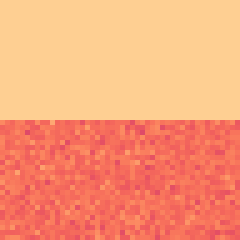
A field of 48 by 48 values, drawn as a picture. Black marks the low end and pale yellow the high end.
The table splits into 2 rows of 1 panel. Panel 1,1: very high, flat. Panel 2,1: high, fine-grained, faint in contrast.
